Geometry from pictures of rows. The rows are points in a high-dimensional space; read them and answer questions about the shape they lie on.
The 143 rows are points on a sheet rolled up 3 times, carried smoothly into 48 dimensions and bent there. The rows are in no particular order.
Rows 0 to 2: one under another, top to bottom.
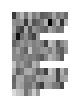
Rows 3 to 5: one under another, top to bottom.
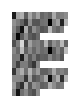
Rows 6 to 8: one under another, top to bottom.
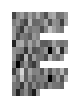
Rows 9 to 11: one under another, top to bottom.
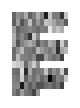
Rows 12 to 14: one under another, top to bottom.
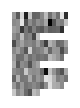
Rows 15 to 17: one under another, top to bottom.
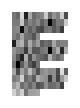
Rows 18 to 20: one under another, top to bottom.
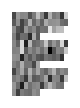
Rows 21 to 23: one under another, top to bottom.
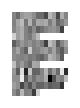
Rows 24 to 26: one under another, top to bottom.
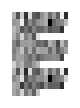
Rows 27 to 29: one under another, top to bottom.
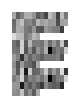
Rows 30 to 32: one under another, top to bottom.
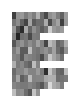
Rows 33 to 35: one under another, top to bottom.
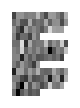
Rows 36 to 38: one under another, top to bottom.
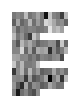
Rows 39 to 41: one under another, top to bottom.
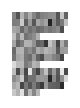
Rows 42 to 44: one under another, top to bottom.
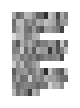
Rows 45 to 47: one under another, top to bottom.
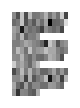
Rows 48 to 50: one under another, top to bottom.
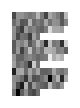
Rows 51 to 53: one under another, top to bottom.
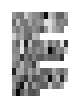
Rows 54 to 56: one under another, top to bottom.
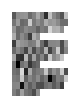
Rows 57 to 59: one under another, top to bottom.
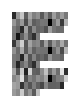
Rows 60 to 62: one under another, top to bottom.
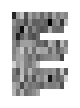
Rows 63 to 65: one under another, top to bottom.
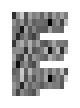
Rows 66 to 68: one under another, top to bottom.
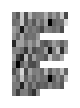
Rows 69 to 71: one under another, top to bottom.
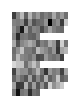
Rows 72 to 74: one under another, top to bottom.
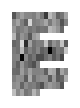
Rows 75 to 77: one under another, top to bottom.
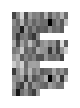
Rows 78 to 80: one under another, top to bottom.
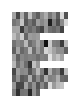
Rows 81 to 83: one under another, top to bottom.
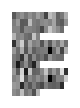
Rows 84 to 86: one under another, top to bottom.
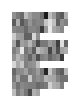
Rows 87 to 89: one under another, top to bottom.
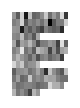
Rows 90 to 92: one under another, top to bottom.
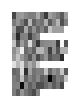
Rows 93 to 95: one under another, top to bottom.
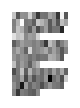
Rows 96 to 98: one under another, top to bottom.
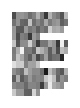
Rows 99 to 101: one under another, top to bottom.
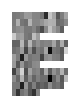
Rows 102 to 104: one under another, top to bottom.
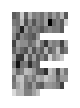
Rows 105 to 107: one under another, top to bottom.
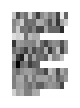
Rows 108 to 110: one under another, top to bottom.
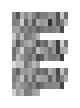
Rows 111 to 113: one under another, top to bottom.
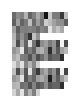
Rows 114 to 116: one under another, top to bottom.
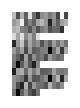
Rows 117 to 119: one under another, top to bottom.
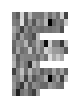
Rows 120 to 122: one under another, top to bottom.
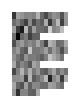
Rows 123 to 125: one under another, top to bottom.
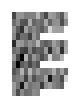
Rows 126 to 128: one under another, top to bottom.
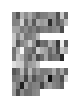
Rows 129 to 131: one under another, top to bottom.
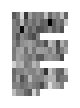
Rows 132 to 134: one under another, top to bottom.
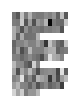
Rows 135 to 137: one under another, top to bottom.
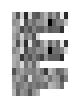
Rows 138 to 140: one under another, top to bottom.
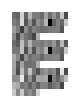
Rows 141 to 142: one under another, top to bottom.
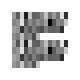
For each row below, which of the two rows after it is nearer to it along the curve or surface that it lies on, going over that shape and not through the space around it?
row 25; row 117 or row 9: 117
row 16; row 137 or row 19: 19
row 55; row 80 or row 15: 80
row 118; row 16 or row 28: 16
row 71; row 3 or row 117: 3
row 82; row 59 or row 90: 59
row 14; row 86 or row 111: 111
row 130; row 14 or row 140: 140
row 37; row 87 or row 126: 126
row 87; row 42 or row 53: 53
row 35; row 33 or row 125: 33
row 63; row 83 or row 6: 83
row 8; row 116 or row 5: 116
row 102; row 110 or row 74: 110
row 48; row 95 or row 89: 89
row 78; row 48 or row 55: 48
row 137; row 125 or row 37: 125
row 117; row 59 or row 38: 38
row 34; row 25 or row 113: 113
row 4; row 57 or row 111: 57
